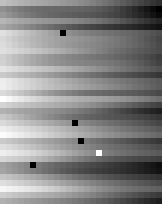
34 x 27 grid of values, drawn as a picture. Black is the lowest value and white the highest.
Lone odd cells: 5, 1 higher and 4 lower than their neighbours. Slope: up to the left. Grain: streaks across. Average level on the scale: 50%. Ninth with the highest average: middle left.
